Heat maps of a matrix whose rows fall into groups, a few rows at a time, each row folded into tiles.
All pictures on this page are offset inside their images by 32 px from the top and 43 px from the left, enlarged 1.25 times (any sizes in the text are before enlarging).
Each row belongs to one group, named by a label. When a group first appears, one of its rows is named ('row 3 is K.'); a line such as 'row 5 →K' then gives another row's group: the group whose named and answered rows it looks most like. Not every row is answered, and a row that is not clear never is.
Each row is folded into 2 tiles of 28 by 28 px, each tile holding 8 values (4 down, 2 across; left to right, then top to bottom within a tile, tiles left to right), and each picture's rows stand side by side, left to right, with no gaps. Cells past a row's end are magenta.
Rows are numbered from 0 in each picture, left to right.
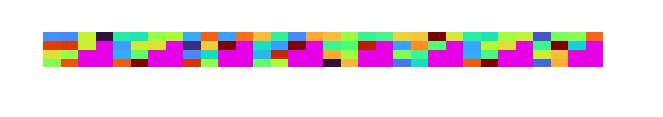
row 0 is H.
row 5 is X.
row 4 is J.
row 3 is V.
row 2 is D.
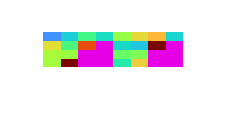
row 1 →J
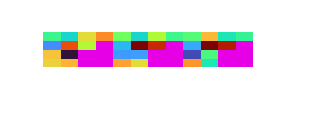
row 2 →D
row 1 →D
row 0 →D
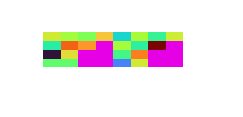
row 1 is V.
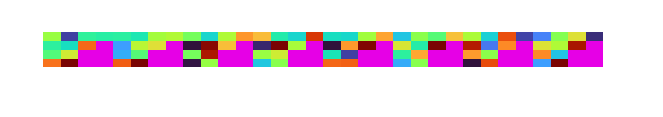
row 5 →V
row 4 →D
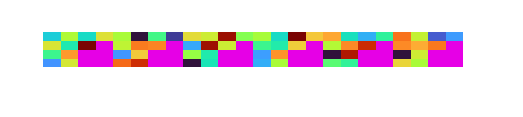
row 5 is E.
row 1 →H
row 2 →X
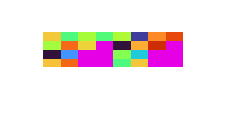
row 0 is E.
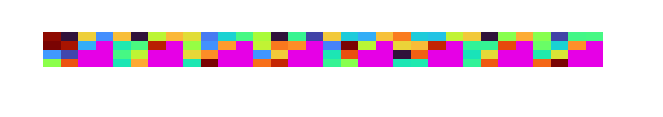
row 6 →V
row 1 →V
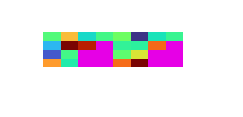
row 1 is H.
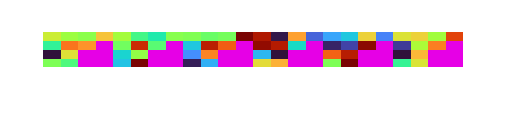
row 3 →E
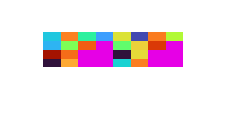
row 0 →J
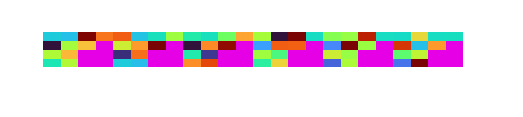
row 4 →X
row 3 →X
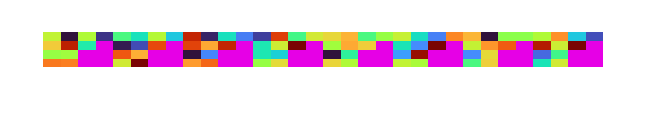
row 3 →D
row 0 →H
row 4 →E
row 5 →V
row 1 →J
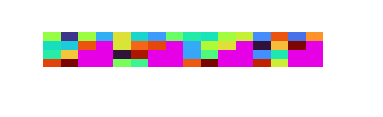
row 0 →H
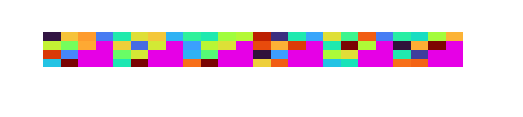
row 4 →X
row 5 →D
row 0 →J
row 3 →E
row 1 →J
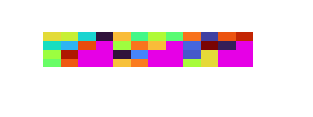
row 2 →X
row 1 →E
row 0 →J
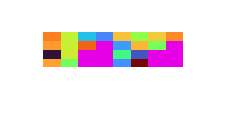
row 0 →E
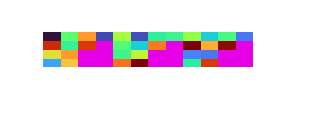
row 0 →J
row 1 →H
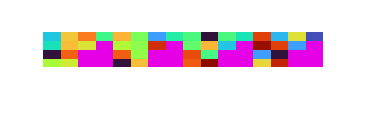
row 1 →J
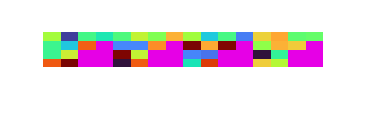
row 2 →E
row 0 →H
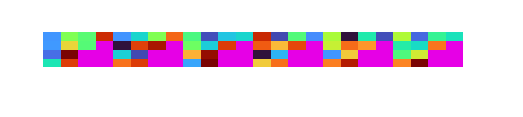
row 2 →J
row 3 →E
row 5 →H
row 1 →D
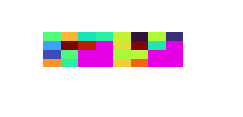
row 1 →H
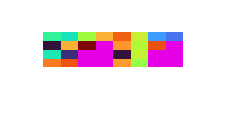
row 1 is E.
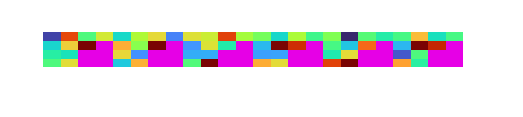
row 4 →H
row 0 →D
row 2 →X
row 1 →J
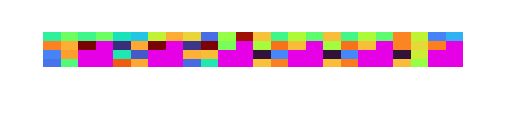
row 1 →D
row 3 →E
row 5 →E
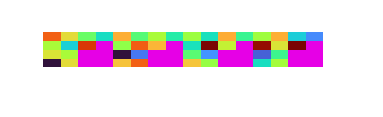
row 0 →J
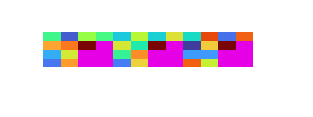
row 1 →V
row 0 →V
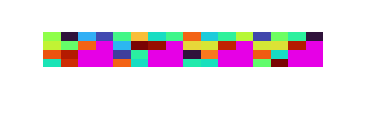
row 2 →V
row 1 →D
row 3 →J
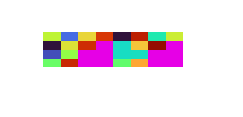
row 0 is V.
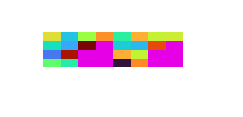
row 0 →V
